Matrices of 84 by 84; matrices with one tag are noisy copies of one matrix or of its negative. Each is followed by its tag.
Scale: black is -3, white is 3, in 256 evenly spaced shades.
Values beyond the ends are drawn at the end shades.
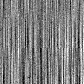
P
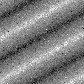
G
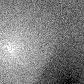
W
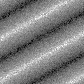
G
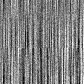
P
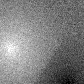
W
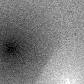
W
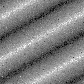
G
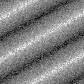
G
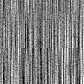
P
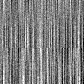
P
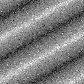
G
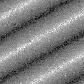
G
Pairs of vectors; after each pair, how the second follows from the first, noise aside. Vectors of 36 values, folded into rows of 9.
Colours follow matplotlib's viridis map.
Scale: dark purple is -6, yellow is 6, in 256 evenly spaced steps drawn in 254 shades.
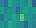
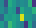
scaled up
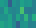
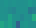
partly zeroed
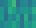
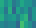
reversed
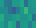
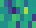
scaled up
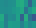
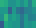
shuffled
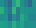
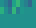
partly zeroed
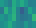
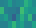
reversed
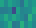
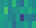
reversed
